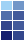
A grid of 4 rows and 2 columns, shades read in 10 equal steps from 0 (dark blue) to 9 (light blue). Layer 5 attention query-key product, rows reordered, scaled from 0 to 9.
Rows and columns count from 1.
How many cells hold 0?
1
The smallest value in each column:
0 2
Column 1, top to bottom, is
9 4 2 0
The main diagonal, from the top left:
9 3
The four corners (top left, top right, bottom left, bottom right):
9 6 0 2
